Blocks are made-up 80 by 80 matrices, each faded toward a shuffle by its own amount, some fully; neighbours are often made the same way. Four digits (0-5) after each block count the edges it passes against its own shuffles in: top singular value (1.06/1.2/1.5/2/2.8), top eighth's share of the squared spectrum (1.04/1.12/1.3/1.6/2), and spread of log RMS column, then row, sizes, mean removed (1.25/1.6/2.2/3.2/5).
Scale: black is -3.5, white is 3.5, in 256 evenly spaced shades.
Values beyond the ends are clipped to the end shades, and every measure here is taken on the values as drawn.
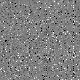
4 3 1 1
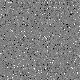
2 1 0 0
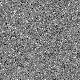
0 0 0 0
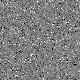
2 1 0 0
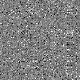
3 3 2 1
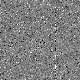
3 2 1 0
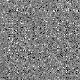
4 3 2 2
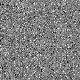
3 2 1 0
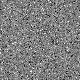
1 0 0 0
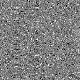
3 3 0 1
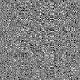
4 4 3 2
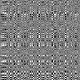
5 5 4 4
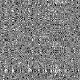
4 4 2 2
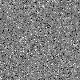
2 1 0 0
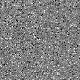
3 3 1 1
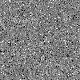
2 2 0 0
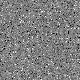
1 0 0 0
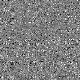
3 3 1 2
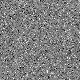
2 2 0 0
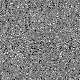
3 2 0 1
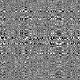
4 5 3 4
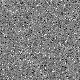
1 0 0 0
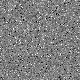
0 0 0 0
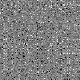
4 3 2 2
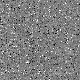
3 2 1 0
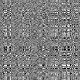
5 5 3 3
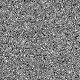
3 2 1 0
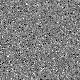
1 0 0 0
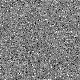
2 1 0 0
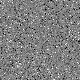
0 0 0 0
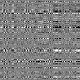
5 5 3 4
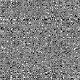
4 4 2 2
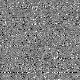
2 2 0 3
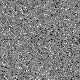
0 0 0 0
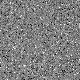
2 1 0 0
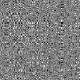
4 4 3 3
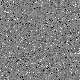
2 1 0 0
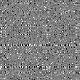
4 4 2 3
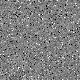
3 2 0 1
